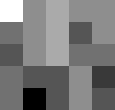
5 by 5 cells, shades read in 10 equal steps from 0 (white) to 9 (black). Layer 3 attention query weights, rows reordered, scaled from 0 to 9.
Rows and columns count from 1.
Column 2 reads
4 4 4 6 9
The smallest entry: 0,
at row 1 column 1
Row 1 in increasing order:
0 3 4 4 4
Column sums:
21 27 21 23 26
